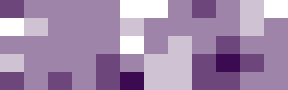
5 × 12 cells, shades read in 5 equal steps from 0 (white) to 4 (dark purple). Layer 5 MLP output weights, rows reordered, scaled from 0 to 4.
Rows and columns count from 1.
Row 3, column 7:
2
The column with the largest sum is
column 10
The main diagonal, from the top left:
3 1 2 2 3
